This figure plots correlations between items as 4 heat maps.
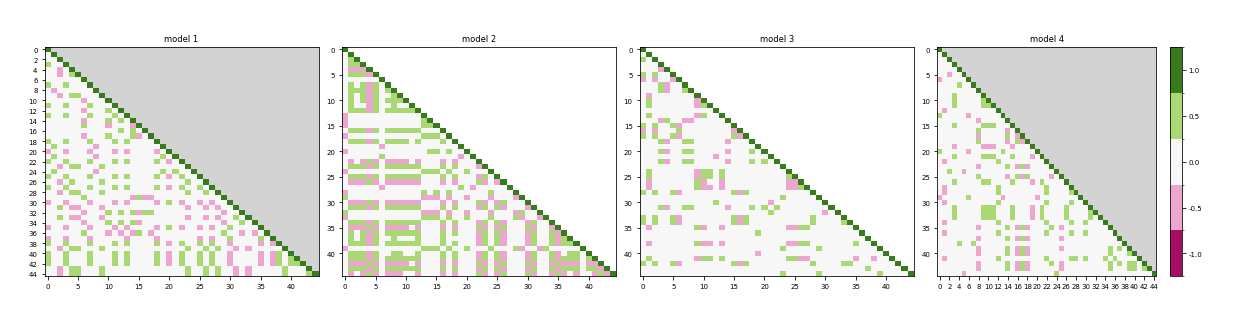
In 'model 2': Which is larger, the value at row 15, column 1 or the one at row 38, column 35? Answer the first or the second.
the first
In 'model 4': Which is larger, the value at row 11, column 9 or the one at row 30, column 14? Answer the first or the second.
the first
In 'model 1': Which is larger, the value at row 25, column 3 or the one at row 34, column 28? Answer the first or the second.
the first
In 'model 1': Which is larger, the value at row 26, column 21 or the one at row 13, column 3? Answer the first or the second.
the second
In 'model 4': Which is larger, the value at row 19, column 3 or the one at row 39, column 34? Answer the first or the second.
the second
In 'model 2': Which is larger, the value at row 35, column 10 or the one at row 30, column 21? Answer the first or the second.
the second
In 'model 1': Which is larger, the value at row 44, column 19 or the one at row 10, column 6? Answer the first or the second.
the first
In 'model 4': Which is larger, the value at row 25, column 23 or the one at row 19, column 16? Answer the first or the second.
the second
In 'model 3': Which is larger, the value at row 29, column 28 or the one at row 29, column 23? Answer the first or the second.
the second
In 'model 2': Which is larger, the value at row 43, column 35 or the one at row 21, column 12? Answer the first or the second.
the second
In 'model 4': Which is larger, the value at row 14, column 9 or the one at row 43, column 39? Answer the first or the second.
the second
